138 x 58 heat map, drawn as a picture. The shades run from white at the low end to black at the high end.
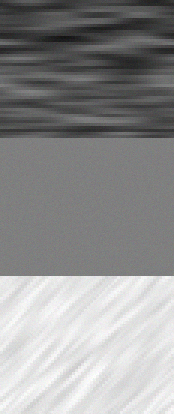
It is made of 3 by 1 panels. Panel 1,1: high, streaked across. Panel 2,1: middling, flat. Panel 3,1: very low, slanting up to the right, faint in contrast.
